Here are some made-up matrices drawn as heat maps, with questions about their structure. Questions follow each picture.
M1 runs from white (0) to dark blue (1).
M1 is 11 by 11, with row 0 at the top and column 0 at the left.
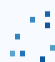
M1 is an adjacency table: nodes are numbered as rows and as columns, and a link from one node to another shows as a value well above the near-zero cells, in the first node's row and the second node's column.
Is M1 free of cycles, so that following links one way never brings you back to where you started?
no
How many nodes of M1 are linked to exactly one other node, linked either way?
6
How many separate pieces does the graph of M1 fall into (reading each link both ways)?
7
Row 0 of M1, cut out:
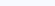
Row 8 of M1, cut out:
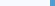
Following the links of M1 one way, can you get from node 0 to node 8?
no
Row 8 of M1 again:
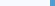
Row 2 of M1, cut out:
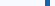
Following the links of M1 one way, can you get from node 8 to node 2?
no
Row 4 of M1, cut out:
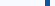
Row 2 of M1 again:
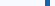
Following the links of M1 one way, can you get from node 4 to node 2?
yes
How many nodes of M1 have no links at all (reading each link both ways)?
4
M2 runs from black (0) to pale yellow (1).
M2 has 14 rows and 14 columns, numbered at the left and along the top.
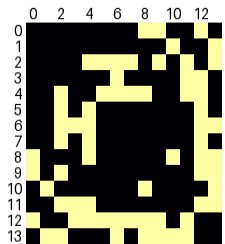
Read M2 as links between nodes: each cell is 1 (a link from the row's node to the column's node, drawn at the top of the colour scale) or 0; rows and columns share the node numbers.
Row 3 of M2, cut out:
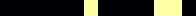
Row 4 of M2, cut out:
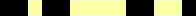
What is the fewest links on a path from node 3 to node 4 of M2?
2
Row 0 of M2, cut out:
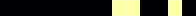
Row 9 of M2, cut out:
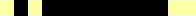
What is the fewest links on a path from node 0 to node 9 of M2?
1
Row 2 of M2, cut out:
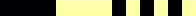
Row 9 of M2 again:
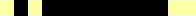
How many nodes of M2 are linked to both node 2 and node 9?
1
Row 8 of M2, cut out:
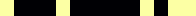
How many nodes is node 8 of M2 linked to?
5
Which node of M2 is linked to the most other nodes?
node 12
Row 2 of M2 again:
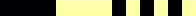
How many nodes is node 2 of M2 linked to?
7
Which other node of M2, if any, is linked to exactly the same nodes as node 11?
node 6
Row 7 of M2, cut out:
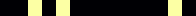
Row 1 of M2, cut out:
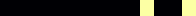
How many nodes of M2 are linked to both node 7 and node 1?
0
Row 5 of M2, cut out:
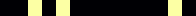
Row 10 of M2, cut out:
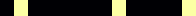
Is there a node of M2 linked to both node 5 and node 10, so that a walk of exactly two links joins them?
no
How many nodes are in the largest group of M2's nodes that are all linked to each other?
3
